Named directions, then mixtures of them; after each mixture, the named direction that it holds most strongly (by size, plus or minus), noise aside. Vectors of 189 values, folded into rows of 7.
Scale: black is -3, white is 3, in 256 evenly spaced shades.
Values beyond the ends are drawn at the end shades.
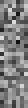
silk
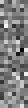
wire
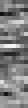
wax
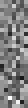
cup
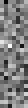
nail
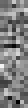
cup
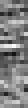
wax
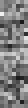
wax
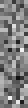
cup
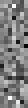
cup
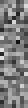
silk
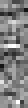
wax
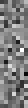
wire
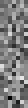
cup
